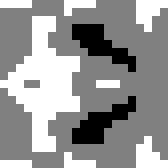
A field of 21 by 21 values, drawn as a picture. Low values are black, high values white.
Mirror symmetry: top to bottom. Ninth with the highest average: middle left. Average level on the scale: 60%. Grain: blotchy.
